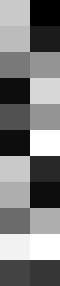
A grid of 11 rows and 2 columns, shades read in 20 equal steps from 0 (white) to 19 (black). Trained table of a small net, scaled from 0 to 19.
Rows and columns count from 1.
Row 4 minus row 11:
4 -12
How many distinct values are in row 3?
2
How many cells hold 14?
1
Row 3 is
10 8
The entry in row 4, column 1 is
18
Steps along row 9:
down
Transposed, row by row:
4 5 10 18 13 18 4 6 11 1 14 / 19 17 8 3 8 0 16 18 6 0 15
